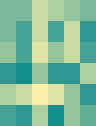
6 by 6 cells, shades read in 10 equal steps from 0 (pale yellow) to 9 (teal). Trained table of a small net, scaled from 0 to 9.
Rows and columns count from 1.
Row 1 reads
5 5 2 3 4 5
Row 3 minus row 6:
-3 -1 -2 -5 -2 1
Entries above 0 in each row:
6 6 6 6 5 6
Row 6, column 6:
6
